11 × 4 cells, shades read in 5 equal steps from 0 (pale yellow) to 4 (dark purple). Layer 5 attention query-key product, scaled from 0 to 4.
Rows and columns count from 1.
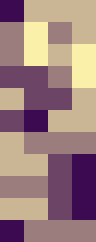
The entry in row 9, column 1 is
2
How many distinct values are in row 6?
3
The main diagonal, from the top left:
4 0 1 0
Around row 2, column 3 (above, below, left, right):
1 1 0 1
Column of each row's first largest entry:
1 1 1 1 2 2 2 4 4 4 1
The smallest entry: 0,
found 4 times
